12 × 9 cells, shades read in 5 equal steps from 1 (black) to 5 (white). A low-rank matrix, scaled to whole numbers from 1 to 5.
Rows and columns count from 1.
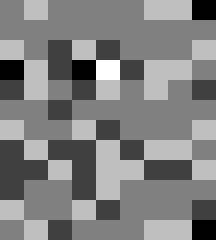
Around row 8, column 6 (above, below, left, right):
3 4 4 4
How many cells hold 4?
29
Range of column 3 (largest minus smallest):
2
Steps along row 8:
up down same up down up same down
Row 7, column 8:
3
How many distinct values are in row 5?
3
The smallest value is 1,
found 4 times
